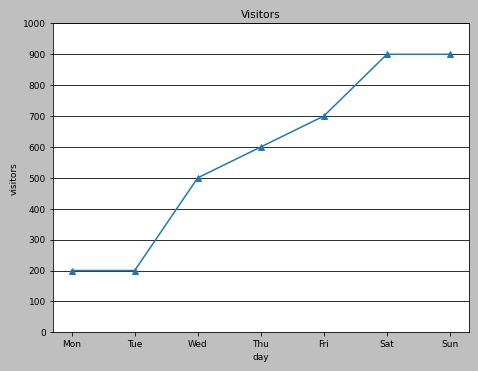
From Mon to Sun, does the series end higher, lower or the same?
higher
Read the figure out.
Title: Visitors
x-axis: day, ticks Mon Tue Wed Thu Fri Sat Sun
y-axis: visitors, ticks 0 100 200 300 400 500 600 700 800 900 1000
Values:
200 200 500 600 700 900 900
